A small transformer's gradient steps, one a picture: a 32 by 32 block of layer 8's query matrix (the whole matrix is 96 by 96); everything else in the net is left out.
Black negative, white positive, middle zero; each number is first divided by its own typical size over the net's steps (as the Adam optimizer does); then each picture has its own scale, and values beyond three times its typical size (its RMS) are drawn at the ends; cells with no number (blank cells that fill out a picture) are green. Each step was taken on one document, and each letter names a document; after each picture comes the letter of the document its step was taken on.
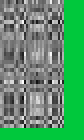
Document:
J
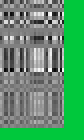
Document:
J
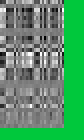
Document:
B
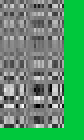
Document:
J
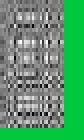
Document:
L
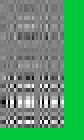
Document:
L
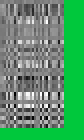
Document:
L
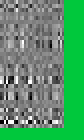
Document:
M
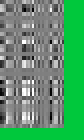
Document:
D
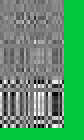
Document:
J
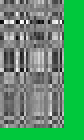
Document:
J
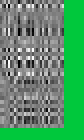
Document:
L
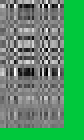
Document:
L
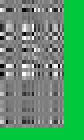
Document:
D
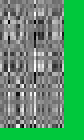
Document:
J
